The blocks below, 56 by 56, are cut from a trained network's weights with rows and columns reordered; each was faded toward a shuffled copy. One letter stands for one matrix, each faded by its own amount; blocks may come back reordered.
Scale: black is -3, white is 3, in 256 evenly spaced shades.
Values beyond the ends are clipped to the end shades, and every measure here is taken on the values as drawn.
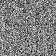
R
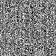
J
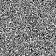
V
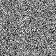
V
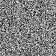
R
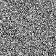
V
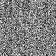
R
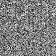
R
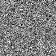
V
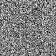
R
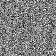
R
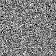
V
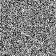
R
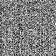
J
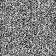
R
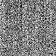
J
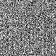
J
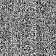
J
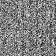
J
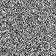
V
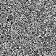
V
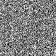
R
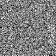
V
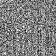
J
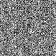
J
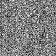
J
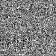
V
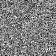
V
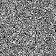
V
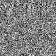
V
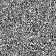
V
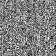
J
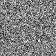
V
